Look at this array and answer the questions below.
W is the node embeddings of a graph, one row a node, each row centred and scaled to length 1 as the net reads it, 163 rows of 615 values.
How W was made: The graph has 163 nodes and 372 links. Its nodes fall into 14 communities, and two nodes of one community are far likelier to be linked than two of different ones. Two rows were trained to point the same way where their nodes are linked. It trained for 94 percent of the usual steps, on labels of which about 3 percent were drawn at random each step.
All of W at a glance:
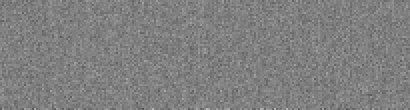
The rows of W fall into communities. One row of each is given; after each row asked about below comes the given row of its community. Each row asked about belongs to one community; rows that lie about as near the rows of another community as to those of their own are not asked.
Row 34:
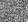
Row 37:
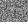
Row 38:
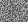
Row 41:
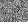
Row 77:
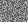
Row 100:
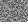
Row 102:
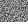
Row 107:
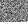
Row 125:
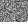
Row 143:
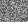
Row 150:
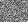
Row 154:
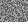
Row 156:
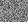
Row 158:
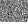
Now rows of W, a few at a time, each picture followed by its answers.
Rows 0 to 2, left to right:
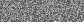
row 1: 158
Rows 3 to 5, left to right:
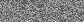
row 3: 107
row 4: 38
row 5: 150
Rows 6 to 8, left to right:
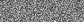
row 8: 102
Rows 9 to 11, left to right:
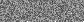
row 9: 158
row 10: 107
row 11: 143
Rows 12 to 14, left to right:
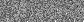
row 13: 125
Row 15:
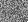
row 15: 41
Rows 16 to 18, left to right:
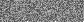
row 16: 143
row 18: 107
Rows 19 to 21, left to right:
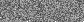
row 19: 143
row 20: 38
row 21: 34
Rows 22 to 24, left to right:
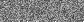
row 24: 77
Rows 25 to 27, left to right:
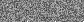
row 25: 125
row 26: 102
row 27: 156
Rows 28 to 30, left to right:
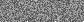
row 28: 125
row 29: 34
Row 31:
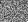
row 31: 107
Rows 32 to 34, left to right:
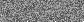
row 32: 77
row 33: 158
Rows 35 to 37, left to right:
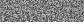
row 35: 158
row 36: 158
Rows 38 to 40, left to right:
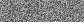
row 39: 143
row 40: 156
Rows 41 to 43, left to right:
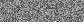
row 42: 102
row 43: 37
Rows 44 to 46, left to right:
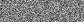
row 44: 143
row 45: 34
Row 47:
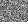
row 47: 158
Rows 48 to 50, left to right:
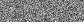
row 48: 37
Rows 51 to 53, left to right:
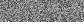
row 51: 154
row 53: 38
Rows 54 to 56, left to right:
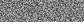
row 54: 154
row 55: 143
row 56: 143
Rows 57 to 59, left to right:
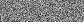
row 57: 158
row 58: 154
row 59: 107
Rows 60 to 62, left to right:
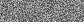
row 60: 154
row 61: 34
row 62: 156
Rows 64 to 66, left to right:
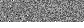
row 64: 77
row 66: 107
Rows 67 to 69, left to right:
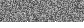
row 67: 102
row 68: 158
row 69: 102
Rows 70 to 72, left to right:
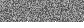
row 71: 41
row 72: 102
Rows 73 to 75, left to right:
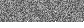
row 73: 34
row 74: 77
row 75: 102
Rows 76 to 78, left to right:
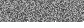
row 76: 41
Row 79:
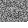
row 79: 37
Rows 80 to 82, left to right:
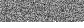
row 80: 102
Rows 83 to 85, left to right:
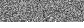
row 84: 125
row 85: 100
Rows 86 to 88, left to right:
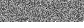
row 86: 154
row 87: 37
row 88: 154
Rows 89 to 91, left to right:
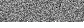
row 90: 154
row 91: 77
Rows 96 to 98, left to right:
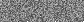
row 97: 143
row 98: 143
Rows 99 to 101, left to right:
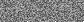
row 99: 37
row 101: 100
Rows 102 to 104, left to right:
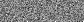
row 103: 158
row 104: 154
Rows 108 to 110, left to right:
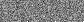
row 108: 100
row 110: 156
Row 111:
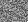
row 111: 100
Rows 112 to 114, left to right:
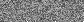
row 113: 41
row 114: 107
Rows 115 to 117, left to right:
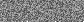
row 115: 38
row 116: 107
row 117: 37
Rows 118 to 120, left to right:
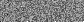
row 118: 125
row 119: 158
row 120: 143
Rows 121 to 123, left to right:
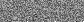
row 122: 158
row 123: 156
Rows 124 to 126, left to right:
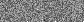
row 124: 154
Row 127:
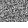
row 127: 156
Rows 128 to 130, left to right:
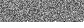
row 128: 77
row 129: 102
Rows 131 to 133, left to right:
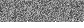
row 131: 37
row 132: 156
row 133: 37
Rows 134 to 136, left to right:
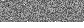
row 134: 107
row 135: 150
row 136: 150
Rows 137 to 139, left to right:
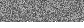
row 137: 150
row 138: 150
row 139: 34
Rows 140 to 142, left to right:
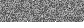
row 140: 102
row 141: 41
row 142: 37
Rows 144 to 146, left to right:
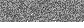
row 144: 77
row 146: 156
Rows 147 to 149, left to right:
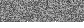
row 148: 143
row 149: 41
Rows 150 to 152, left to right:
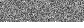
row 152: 150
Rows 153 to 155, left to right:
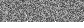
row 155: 156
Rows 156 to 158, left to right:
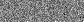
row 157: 107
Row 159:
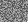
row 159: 154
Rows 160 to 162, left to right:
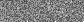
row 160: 107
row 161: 150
